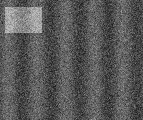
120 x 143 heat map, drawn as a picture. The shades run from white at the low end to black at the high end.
Mirror symmetry: none. Ninth with the lowest average: top left. Odd patch: lower, in the top left. Stripes: upright, repeating 5 times.
